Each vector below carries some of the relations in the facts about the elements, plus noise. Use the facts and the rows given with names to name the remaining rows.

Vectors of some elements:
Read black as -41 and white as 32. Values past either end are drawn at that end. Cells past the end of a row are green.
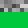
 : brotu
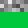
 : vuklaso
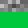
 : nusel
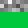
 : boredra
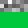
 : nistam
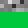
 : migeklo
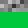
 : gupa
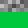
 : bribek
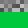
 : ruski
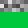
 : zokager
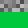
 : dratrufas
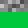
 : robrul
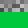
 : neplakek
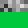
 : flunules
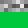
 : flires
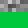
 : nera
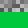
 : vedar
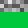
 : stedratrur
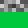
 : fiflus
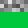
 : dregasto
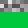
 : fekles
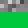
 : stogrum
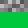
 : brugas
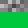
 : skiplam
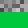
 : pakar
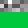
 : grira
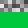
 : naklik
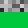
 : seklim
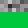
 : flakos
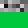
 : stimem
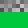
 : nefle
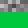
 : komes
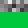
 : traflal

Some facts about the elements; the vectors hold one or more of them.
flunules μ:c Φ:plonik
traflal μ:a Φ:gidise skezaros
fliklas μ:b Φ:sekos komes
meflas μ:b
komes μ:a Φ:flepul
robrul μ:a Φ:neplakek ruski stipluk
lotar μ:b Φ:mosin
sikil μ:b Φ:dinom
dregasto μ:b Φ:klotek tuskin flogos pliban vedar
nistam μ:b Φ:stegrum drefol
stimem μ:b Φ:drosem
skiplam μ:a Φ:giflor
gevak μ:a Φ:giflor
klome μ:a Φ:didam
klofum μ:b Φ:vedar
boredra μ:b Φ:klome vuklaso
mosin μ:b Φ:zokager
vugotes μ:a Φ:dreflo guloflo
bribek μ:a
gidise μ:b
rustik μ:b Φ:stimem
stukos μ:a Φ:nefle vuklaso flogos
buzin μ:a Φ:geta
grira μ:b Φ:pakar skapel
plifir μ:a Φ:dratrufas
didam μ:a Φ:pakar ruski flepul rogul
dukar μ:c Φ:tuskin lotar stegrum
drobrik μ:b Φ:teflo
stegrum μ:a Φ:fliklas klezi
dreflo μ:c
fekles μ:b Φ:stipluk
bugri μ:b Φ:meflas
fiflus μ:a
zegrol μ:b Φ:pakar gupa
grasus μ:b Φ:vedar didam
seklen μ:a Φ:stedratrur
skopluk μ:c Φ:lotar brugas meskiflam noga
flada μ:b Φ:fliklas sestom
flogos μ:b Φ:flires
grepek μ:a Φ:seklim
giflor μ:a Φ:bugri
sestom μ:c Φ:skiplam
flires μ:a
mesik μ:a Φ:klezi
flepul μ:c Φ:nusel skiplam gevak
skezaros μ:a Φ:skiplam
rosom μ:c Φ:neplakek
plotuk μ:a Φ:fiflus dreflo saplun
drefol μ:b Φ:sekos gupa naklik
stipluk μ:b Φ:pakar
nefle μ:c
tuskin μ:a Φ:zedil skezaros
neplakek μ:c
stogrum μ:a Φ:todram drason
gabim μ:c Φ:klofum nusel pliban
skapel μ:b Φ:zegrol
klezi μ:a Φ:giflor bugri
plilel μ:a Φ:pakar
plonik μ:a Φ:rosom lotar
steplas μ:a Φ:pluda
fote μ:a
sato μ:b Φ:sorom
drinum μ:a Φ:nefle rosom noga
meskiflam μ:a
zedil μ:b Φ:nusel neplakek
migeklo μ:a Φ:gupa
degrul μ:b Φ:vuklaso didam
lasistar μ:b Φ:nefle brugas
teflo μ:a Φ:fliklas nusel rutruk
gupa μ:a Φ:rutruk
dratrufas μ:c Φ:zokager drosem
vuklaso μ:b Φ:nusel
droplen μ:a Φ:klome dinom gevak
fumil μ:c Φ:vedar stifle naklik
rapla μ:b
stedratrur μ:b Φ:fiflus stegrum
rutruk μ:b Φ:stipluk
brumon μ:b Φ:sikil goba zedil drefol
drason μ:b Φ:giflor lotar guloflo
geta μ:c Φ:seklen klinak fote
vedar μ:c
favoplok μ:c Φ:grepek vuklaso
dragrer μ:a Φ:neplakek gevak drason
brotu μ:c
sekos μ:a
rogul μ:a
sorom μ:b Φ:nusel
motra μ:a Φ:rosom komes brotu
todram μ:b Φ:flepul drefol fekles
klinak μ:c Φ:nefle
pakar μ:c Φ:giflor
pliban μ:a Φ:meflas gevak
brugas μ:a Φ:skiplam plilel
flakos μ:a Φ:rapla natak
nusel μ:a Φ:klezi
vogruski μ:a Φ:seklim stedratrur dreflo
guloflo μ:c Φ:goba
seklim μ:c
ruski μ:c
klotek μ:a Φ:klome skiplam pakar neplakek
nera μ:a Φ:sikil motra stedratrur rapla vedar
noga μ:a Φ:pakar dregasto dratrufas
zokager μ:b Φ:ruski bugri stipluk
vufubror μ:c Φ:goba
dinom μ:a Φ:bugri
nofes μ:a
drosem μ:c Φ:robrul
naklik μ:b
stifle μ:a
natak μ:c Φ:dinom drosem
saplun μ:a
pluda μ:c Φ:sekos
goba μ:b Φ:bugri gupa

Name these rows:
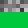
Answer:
geta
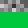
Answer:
sekos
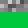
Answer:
mesik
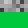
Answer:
favoplok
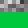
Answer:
vogruski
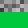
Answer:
guloflo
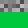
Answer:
drosem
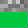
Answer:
stukos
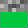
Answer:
dinom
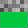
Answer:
dukar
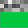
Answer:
goba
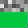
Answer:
fliklas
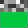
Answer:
saplun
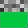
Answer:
dreflo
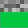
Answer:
natak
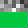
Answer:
steplas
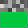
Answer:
meskiflam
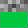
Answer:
motra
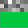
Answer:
lasistar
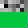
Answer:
rustik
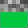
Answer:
seklen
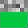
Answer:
flogos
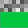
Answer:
fumil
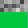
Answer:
vufubror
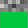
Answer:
teflo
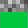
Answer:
plonik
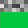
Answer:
meflas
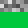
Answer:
klofum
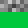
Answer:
skezaros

